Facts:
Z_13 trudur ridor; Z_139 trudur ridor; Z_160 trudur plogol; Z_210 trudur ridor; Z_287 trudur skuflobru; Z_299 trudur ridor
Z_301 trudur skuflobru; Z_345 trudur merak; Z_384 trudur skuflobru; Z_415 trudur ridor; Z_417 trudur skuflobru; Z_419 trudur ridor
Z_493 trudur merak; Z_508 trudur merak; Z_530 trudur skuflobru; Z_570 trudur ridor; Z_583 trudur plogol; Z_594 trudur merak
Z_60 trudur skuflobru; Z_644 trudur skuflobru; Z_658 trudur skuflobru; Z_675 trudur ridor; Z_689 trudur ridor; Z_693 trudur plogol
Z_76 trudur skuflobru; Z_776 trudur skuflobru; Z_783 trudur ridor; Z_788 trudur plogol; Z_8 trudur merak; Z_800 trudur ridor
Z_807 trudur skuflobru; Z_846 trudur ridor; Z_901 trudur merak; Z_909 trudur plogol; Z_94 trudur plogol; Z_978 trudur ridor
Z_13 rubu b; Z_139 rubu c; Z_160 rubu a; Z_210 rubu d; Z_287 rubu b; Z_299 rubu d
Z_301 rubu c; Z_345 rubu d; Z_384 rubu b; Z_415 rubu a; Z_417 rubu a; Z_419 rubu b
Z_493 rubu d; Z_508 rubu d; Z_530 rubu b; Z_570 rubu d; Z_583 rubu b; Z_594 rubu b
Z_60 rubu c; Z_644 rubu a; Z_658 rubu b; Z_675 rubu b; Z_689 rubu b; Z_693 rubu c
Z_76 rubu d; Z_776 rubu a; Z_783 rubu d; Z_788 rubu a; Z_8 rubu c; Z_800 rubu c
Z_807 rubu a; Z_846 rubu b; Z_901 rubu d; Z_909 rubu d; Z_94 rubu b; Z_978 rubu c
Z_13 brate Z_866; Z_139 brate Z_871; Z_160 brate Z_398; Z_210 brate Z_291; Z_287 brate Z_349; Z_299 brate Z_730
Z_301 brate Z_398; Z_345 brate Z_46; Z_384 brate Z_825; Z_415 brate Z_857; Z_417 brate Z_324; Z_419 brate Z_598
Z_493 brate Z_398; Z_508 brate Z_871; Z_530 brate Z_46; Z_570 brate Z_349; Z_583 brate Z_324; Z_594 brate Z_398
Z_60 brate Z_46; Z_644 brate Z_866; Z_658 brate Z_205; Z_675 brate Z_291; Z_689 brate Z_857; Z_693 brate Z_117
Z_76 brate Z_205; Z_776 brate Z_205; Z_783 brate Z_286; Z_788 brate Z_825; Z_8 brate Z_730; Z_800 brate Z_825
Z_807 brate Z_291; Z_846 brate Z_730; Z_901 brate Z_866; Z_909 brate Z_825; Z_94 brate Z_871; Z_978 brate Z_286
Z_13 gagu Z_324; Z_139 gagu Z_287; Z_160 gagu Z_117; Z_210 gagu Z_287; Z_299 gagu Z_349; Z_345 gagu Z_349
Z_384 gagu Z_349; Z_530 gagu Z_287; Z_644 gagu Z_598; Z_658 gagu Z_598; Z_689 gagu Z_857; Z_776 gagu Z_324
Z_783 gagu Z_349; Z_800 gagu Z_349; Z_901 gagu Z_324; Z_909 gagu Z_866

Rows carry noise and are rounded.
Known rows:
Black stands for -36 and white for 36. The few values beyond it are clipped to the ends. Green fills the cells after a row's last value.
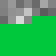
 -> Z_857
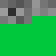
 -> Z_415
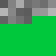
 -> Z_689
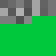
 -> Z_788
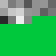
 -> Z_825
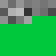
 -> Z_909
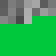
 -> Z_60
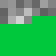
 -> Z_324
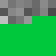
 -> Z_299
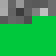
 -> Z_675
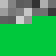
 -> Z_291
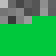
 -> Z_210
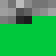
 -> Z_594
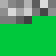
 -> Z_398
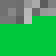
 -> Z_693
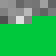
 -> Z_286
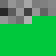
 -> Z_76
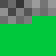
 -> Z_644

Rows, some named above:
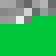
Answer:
Z_871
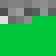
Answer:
Z_508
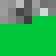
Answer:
Z_94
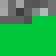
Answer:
Z_675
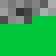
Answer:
Z_13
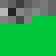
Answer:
Z_807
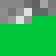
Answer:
Z_730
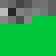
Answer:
Z_807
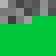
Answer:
Z_210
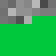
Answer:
Z_800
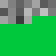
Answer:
Z_8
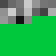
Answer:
Z_301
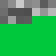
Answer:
Z_658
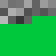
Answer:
Z_493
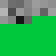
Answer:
Z_160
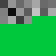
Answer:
Z_776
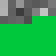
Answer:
Z_675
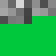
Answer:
Z_384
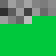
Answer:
Z_76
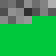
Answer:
Z_901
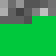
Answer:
Z_675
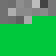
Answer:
Z_800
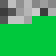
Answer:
Z_205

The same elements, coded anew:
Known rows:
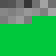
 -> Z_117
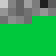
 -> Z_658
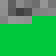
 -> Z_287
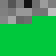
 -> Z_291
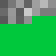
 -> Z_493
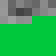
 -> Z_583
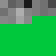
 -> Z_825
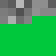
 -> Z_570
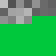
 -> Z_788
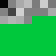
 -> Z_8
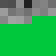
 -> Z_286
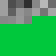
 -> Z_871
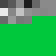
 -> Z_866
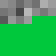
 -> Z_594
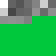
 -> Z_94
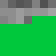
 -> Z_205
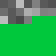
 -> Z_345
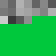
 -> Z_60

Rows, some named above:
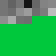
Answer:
Z_291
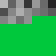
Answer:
Z_909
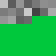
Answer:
Z_807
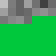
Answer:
Z_658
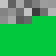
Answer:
Z_807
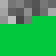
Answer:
Z_675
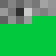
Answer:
Z_594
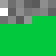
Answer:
Z_13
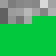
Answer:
Z_301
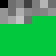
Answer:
Z_730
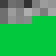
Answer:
Z_398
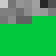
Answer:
Z_76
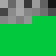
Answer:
Z_909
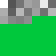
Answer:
Z_139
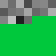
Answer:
Z_210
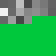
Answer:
Z_901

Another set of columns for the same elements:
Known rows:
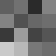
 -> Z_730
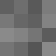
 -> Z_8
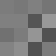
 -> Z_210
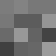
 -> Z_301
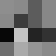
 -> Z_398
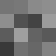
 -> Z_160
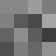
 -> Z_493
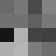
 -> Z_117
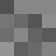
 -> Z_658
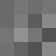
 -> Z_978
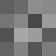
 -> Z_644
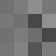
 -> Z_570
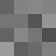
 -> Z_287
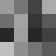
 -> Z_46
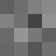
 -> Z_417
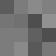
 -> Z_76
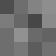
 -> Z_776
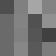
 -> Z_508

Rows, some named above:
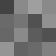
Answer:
Z_94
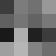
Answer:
Z_871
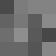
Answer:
Z_139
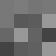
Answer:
Z_301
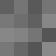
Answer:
Z_8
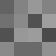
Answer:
Z_13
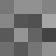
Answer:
Z_594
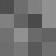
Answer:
Z_776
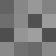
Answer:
Z_13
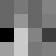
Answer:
Z_866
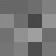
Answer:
Z_807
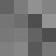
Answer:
Z_76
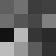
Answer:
Z_825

